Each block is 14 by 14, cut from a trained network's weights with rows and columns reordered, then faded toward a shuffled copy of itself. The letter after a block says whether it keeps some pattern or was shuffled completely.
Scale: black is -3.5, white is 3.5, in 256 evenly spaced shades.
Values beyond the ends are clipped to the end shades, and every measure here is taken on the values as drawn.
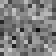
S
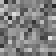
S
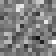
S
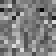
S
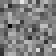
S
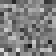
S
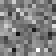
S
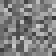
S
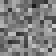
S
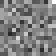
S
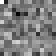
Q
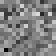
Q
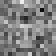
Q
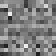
Q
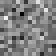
S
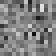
Q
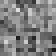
Q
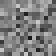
S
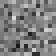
S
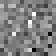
S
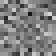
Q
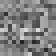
Q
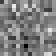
Q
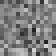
Q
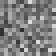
S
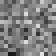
S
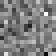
S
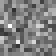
S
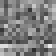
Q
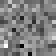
S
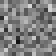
S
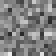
Q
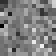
S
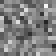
S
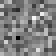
S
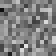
S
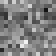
Q
